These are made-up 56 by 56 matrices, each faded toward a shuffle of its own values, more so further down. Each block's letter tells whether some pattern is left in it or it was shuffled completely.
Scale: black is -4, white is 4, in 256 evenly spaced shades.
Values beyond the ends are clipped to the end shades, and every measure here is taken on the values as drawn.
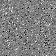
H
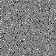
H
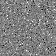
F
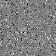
H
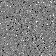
F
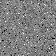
F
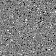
F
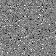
H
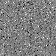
H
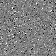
H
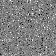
F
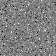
F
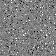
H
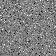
F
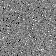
F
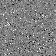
F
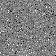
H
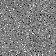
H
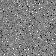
F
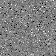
F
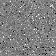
H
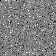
H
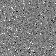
F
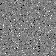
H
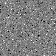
F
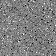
F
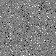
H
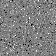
F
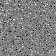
F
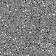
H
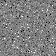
F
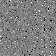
H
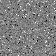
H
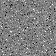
F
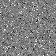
F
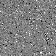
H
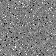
F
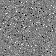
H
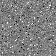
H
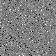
F
